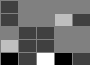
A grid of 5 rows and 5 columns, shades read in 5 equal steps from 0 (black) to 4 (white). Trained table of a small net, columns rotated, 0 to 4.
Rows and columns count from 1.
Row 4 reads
3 1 1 2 2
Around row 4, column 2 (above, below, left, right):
1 1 3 1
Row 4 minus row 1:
2 -1 -1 0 0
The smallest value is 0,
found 2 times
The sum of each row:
9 9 8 9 6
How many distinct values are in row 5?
3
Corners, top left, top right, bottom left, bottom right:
1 2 0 1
